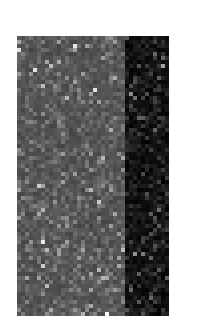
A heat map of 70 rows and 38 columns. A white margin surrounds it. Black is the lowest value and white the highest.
Stripes: none. Average level on the scale: 30%. Seam: vertical, 70% of the way across, the left part higher.
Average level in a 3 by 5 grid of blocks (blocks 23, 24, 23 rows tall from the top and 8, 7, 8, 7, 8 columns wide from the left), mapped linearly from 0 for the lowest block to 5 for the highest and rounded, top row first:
55530
55530
55530
